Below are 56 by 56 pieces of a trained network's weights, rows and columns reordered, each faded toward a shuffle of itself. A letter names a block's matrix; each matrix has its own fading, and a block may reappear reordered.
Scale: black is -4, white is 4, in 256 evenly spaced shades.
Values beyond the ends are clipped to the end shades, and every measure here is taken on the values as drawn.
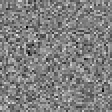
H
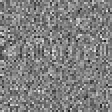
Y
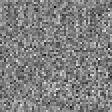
Y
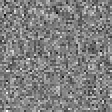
Y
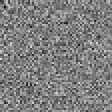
H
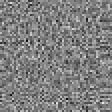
H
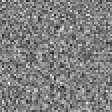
Y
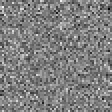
Y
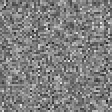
Y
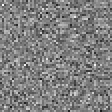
Y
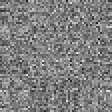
Y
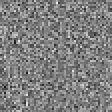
H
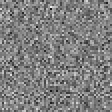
H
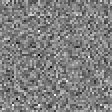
Y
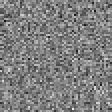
H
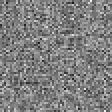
Y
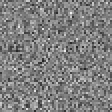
H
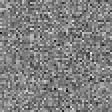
Y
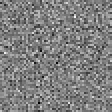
H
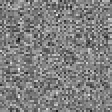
H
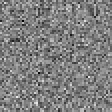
H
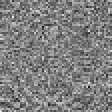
H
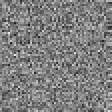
H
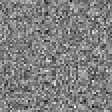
Y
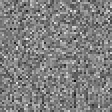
Y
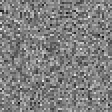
Y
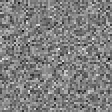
H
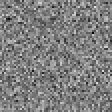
Y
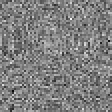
H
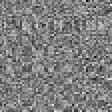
H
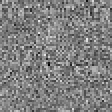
H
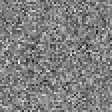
Y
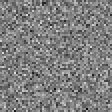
Y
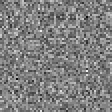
H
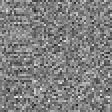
Y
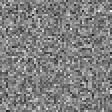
Y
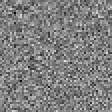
Y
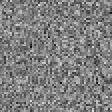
H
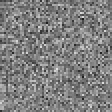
Y
